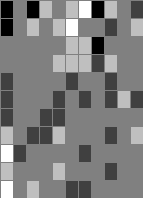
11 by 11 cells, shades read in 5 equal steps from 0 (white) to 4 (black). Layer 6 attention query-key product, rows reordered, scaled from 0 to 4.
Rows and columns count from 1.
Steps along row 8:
up up same down up same same up down down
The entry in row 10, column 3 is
2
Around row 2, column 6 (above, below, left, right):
1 1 1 2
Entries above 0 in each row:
10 10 11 11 11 11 11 11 10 11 10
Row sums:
24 20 22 19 25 26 25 22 22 21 21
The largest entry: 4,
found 5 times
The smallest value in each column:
0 2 1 1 1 0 0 2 1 1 1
